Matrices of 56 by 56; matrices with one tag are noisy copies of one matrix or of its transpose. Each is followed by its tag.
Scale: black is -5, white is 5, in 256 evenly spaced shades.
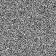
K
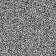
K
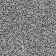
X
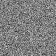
K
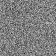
X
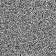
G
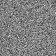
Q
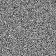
Q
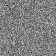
X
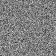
G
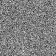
X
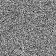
X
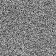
X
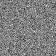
K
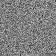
G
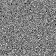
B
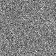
X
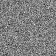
K
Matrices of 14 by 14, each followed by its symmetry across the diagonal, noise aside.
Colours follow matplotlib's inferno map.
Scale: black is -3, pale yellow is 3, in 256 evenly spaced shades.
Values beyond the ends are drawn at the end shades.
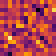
antisymmetric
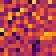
antisymmetric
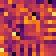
antisymmetric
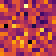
antisymmetric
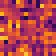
antisymmetric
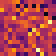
neither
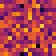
neither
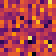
neither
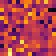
antisymmetric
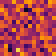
neither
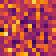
neither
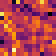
antisymmetric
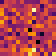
neither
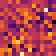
antisymmetric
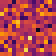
antisymmetric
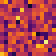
neither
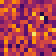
neither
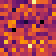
neither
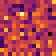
neither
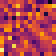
antisymmetric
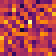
antisymmetric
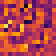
antisymmetric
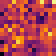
antisymmetric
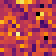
neither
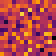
neither
